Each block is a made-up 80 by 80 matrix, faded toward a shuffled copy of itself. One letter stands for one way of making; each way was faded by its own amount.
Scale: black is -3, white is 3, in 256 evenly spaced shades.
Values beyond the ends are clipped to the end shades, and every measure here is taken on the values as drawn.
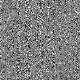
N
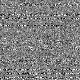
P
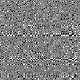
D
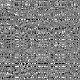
D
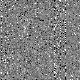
N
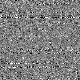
P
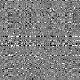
D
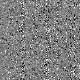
N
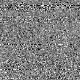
P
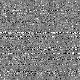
P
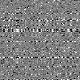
D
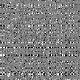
D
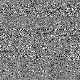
P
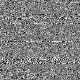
P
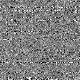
P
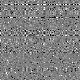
D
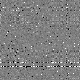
D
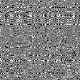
D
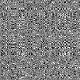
D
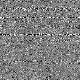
P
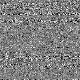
P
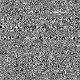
P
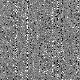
N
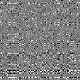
D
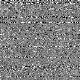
P
